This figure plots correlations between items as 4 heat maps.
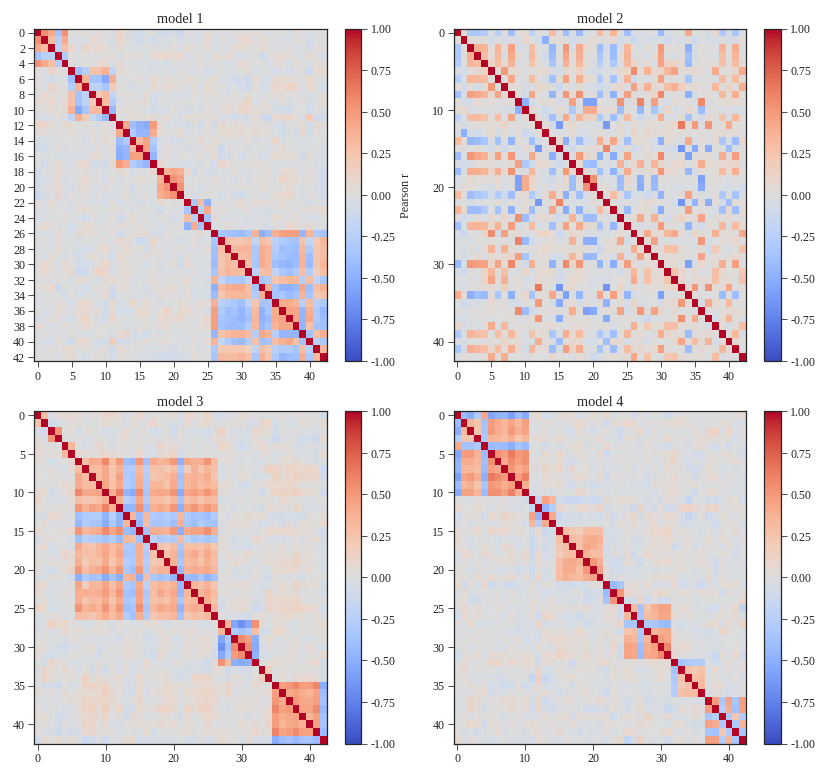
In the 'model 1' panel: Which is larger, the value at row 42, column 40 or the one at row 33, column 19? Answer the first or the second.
the second
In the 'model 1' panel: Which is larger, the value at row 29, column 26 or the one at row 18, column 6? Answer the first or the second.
the second
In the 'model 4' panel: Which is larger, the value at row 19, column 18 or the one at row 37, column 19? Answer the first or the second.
the first
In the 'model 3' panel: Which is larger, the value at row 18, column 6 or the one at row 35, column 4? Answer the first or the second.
the first
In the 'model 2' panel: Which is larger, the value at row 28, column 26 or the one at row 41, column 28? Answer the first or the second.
the first
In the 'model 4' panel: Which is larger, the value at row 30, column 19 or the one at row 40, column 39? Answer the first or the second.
the first
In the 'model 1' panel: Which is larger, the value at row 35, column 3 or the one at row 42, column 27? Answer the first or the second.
the second
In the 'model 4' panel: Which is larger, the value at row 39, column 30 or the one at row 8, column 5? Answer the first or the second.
the second
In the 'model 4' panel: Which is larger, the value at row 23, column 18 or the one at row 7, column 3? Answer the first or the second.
the second
